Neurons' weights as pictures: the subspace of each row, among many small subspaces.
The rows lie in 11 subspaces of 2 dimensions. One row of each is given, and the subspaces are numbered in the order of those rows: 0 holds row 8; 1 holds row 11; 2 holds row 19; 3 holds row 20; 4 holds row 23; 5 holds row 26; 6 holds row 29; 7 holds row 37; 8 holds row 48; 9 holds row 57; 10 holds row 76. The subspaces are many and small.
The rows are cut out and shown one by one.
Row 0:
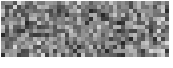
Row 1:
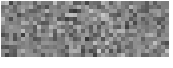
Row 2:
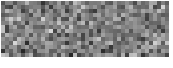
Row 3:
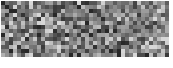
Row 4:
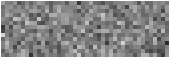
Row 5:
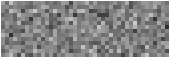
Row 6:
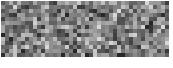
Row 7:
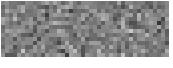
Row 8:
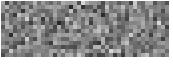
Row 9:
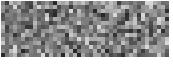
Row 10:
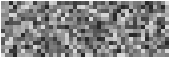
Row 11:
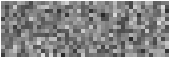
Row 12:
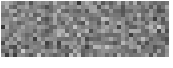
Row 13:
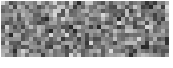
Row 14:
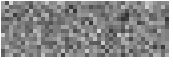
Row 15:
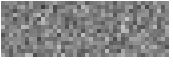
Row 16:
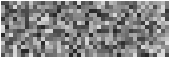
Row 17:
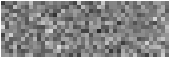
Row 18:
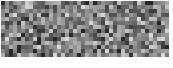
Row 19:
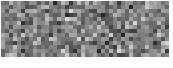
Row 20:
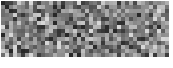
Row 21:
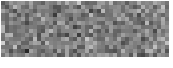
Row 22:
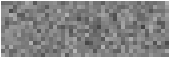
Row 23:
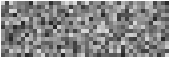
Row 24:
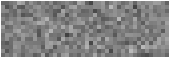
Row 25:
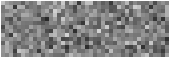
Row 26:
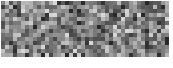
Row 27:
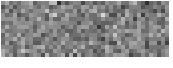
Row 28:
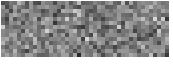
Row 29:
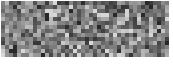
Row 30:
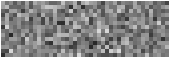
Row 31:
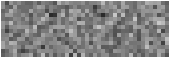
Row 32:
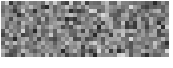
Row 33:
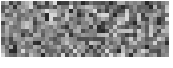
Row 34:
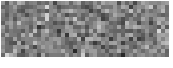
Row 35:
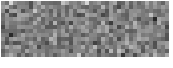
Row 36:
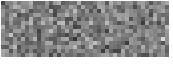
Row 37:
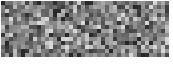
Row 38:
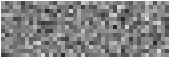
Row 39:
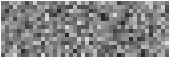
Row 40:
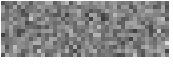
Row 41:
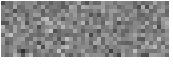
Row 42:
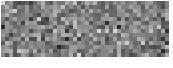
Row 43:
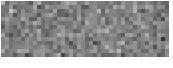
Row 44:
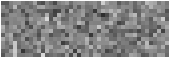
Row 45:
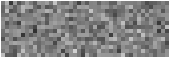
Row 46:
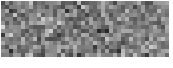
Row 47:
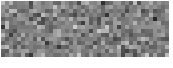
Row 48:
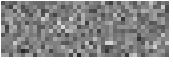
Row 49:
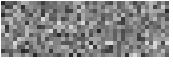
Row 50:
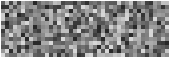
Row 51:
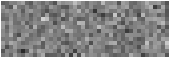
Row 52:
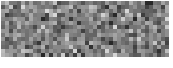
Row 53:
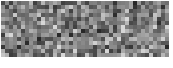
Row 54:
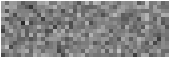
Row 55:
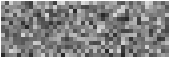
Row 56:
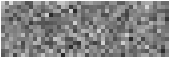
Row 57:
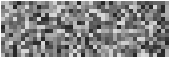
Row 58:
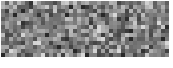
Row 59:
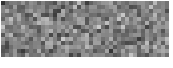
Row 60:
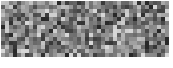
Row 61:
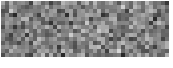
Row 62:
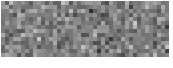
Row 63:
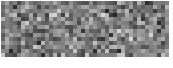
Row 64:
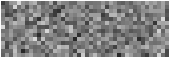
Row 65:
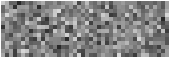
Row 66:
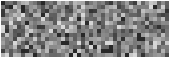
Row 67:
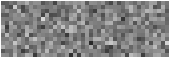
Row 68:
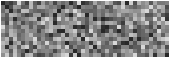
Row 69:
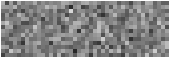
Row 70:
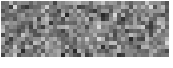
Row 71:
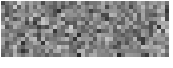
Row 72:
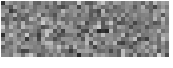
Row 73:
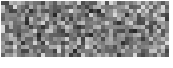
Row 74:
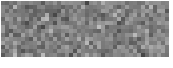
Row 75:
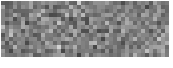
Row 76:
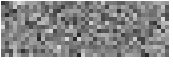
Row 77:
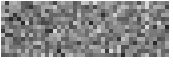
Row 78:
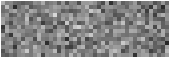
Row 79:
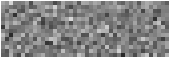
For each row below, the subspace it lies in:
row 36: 0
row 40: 1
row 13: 7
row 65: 10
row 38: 8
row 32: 2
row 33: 6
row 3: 9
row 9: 6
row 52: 8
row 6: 4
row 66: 8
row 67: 8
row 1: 2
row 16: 9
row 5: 2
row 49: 8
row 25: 7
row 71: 10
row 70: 4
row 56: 7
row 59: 7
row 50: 0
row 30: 0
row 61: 4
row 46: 9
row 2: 8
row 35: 2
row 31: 5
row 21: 0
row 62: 2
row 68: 2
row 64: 10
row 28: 2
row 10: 4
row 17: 9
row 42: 10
